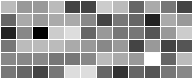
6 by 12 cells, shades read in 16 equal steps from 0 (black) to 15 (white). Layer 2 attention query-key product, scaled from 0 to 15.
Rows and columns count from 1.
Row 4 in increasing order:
4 4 5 7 8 9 9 9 10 11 11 11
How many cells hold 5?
3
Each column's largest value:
11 11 11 12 13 13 12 11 9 15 10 12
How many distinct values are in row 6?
7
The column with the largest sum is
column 4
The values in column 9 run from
4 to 9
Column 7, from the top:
12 4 9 8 11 6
